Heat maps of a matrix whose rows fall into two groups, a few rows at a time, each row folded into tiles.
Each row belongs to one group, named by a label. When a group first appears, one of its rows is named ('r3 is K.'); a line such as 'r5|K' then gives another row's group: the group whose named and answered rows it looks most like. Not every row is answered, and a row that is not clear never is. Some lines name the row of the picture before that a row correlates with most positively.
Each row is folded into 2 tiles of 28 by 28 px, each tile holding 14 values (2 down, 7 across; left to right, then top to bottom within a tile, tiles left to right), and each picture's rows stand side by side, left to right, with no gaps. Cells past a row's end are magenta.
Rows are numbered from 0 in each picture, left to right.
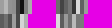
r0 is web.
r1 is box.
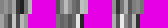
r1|web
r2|box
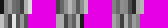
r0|web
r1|web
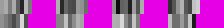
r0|web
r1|box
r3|web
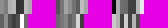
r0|web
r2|web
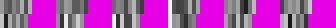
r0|box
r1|box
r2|box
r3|box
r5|web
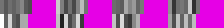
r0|box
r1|box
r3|box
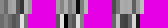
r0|web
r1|web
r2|web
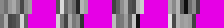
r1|web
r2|web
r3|box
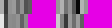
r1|web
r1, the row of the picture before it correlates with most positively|1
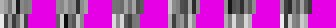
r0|box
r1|web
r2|box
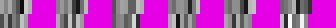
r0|web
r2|web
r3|web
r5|box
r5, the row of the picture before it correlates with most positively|5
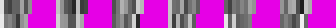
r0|box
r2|web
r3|box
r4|box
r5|web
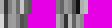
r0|box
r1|web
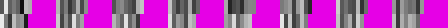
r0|web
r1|box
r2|web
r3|box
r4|box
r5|box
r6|box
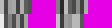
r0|box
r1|box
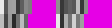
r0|box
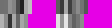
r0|web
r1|box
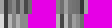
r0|box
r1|box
